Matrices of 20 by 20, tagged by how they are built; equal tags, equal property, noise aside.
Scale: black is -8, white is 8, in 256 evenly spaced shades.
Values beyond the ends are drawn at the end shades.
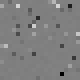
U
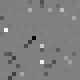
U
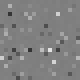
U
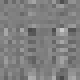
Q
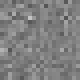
Q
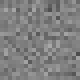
Q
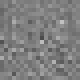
Q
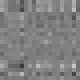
Q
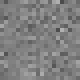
Q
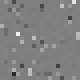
U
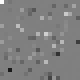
U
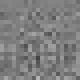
Q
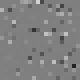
U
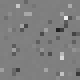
U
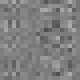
Q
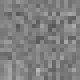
Q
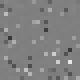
U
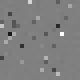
U
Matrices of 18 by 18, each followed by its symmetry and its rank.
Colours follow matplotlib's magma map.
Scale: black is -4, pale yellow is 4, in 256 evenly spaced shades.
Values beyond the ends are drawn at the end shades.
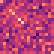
symmetric, full rank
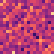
symmetric, full rank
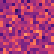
neither, full rank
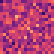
symmetric, full rank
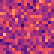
neither, full rank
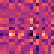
neither, rank two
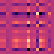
neither, rank one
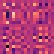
neither, rank two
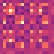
symmetric, rank two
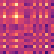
symmetric, rank two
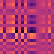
neither, rank one
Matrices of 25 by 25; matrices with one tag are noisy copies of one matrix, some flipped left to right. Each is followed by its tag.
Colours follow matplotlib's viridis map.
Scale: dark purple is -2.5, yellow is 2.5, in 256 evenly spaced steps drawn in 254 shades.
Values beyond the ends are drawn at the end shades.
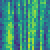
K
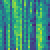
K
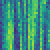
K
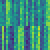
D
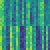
D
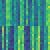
D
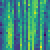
K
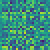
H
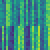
D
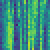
K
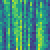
K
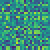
H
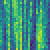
K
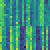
D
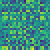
H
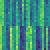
D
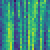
K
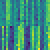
D
